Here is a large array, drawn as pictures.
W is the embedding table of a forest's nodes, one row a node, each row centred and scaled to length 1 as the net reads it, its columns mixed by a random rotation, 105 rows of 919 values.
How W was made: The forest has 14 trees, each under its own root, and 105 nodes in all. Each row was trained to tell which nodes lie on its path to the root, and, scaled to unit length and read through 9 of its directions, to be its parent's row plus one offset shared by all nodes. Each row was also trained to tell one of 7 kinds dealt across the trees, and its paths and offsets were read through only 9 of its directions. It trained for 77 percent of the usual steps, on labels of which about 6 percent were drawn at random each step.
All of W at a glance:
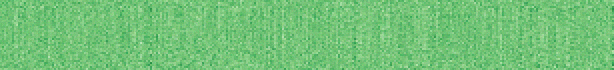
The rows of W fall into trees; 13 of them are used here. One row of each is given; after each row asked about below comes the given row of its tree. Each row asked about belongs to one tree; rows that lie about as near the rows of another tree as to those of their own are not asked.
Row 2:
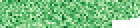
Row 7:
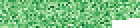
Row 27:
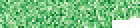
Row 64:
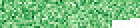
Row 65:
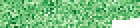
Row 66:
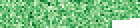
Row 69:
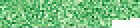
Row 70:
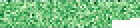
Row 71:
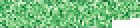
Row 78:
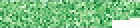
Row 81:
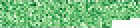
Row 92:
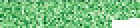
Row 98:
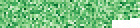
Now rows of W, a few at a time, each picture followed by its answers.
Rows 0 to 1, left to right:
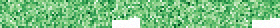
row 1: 66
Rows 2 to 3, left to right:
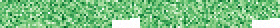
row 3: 92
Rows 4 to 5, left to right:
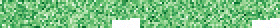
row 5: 70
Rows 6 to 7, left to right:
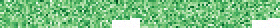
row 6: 66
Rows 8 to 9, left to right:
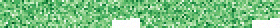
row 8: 65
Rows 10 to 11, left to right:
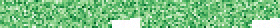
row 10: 78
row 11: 81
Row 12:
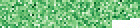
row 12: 70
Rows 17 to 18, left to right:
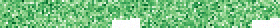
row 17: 65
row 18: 81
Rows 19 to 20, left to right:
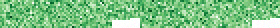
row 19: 70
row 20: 66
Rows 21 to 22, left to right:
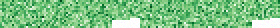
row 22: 66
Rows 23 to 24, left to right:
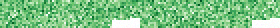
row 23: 65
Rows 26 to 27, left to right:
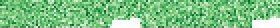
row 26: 81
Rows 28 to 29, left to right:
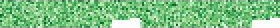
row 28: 92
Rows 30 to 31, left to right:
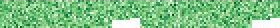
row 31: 70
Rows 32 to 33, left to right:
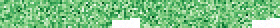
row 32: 98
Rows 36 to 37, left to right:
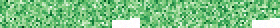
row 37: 92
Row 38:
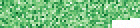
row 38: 81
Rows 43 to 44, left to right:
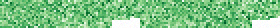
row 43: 81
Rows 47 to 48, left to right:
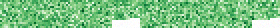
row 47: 7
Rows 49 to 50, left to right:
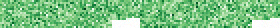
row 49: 7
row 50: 65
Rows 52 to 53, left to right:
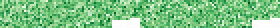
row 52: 78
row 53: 71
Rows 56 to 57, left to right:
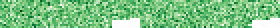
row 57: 81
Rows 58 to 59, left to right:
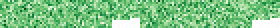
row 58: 71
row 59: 65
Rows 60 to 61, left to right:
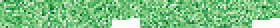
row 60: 2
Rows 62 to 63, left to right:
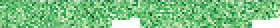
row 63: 2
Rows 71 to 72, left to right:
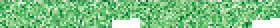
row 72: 81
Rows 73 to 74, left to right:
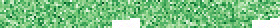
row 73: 78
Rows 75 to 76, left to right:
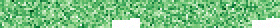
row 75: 66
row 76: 7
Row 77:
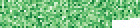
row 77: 78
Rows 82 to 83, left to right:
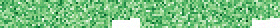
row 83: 2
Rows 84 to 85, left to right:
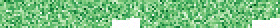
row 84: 2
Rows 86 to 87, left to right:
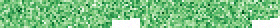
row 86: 98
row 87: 70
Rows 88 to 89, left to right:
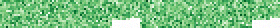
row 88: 2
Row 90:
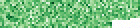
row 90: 70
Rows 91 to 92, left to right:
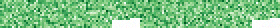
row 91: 66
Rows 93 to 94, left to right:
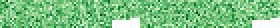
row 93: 81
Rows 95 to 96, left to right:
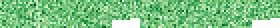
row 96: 66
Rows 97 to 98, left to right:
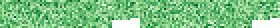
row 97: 66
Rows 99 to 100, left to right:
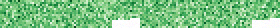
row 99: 65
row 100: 92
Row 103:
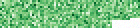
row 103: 70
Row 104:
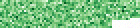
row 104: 78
